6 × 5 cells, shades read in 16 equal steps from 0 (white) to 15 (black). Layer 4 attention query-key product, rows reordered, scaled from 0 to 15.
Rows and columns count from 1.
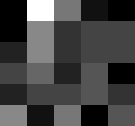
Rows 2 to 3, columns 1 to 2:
15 7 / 13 7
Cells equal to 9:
1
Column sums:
74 48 64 71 74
